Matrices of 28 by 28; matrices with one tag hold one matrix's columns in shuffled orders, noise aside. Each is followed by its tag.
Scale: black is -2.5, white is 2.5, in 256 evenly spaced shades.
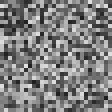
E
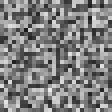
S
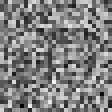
S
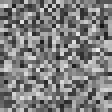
E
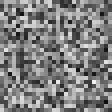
S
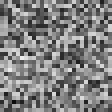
E
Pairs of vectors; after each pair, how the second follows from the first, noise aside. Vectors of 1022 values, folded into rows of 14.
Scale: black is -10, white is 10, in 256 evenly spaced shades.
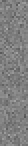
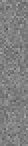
negated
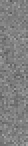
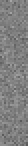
negated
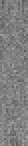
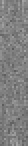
negated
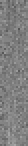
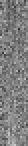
scaled up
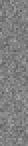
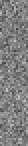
scaled up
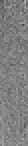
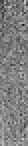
scaled up
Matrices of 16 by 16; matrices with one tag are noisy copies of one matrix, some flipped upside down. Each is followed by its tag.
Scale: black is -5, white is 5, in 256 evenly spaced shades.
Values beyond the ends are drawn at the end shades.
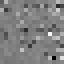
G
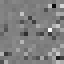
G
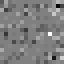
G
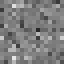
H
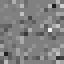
G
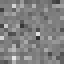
H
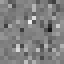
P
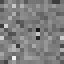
H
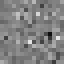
P
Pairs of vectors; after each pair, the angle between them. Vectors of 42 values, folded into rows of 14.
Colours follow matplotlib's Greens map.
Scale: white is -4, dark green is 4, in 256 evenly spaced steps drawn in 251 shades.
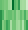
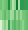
partly opposed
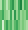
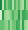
orthogonal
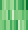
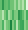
partly opposed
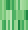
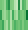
partly aligned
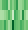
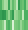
nearly opposite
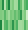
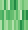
nearly opposite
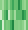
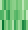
partly opposed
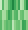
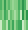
partly opposed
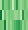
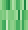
partly aligned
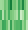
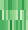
nearly parallel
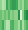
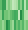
nearly opposite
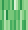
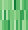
nearly opposite
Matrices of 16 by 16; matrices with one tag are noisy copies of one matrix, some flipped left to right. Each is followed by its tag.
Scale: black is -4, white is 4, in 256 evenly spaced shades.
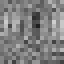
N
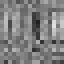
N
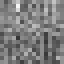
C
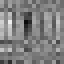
N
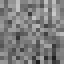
C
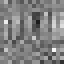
N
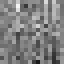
C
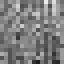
C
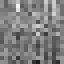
C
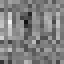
N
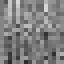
C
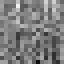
C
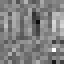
N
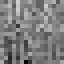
C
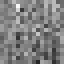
C
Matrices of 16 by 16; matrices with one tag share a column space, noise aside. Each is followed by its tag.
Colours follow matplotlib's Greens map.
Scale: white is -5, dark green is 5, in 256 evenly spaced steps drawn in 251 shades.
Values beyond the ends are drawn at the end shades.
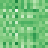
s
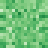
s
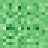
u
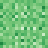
u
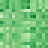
s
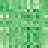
s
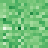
u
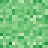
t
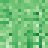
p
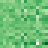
t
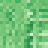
p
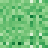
t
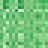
s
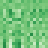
p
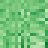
p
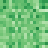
s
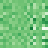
u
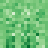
p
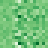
t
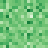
s
